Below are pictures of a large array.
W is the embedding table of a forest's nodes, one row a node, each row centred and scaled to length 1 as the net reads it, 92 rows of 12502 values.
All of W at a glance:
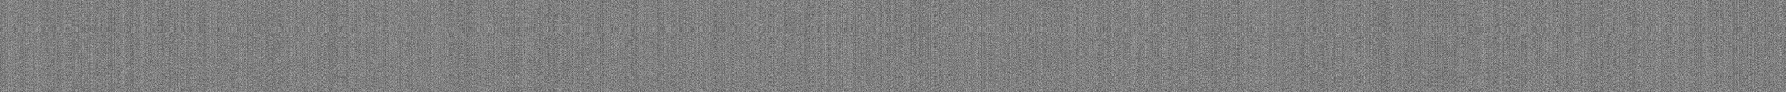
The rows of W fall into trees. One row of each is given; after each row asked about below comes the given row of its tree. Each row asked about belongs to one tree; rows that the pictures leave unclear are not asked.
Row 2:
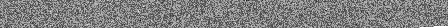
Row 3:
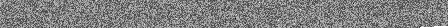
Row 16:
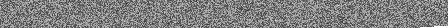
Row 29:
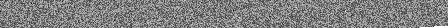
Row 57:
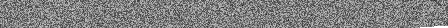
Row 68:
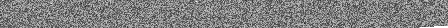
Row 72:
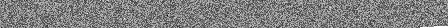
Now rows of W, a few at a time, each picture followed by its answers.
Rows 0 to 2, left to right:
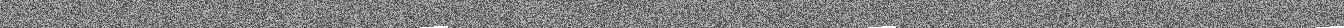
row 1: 2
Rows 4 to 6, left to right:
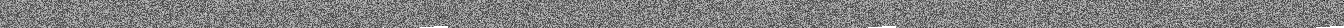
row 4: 2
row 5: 16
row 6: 16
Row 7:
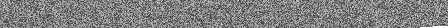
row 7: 72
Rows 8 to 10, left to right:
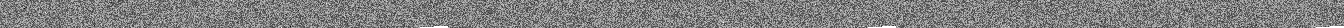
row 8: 2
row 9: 29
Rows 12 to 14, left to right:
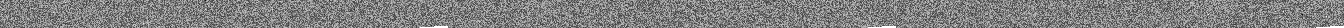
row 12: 29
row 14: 16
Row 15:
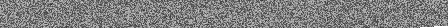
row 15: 16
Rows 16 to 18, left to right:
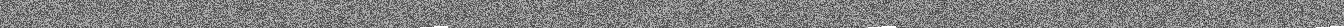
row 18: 29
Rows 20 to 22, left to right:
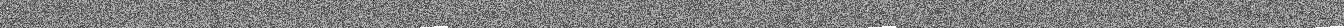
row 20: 3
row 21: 16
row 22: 29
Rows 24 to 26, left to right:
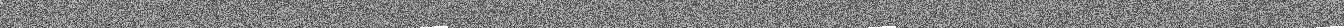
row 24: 3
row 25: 3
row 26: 16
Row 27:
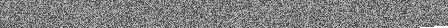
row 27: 29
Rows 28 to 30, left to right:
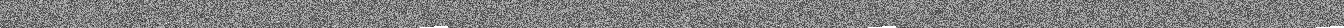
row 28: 29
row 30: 29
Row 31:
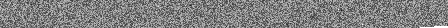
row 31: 29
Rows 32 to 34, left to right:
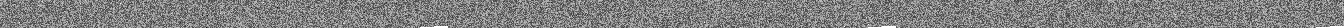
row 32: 3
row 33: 2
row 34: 2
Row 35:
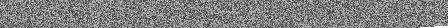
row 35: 68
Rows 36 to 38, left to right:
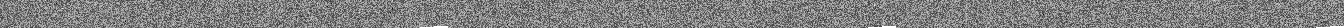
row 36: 2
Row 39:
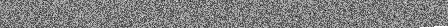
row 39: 29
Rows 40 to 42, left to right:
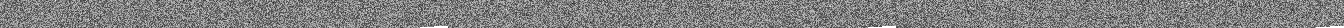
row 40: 57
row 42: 68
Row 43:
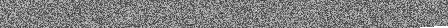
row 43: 16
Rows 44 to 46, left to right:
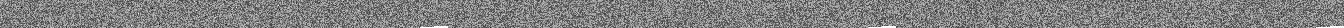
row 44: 3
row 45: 2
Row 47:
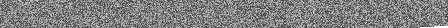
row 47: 16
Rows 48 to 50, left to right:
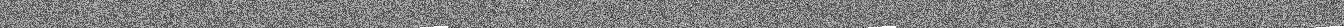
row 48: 2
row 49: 3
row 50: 2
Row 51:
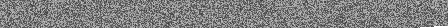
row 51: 16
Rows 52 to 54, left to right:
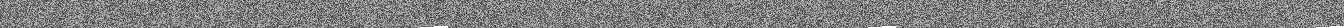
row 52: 2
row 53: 72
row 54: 2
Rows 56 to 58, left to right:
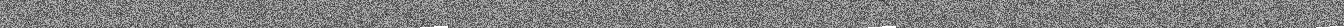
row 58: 72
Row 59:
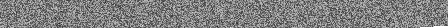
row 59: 2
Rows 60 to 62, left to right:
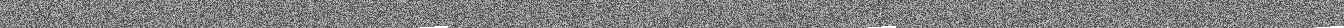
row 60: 29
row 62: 29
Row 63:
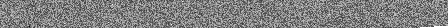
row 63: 16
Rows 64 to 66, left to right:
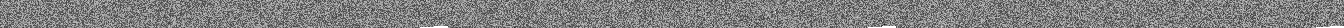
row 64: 2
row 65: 29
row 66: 57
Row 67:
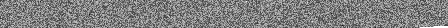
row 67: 2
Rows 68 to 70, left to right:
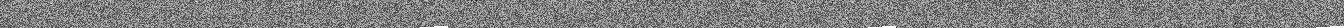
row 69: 29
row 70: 16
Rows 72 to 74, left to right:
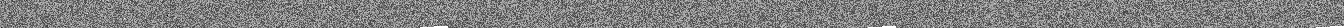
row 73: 29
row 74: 2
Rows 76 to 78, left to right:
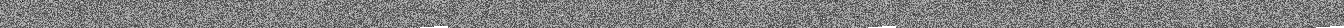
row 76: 16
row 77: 16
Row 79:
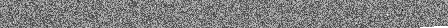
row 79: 72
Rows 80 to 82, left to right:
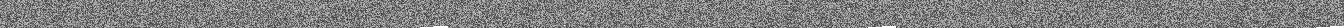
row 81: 16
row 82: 16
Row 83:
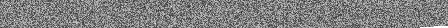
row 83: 2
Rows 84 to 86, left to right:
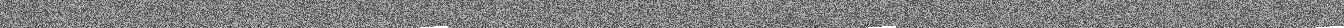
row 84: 3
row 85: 16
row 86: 72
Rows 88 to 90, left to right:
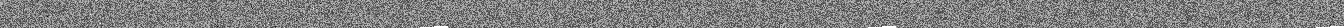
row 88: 3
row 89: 29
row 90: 29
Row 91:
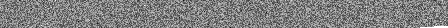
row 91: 57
